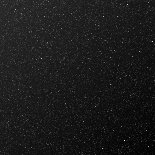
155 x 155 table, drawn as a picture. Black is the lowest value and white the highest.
Slope: up to the top left. Mirror symmetry: none. Histogram: skewed, a long tail of high values. Grain: fine. Odd rows or columns: none. Average level on the scale: 10%. Stripes: none.
